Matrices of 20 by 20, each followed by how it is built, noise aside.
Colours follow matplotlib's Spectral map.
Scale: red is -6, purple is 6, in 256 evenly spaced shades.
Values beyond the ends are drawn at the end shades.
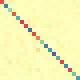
diagonal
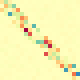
banded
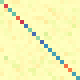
diagonal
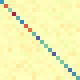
diagonal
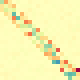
banded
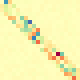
banded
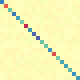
diagonal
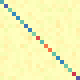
diagonal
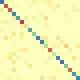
diagonal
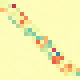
banded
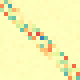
banded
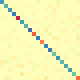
diagonal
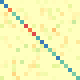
diagonal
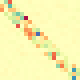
banded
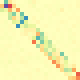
banded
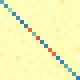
diagonal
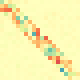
banded
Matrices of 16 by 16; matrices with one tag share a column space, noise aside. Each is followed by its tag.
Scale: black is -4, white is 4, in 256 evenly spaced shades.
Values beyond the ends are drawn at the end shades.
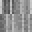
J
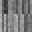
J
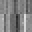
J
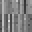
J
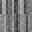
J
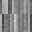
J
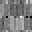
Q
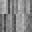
J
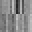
J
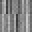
J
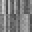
J
